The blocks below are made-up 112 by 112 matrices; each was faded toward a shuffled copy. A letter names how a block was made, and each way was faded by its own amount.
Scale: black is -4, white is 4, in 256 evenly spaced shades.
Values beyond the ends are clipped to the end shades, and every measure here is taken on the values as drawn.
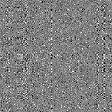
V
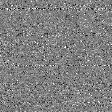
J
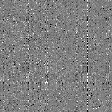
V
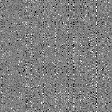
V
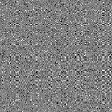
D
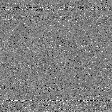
J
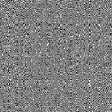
V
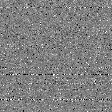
J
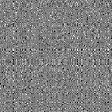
D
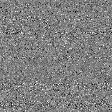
J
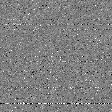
J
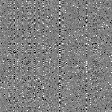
V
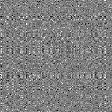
D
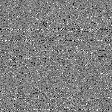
J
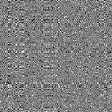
D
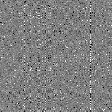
V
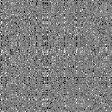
V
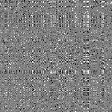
D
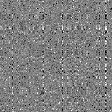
V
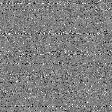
J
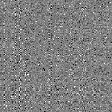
V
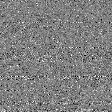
J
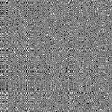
D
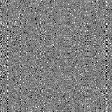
V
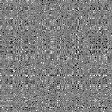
D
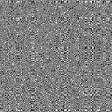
D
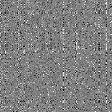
V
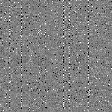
V
